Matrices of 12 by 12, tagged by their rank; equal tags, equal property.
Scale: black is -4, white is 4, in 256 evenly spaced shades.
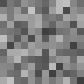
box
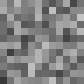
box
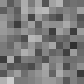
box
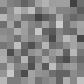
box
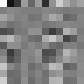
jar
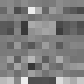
jar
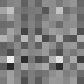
jar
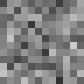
box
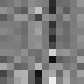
jar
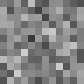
box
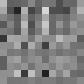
jar
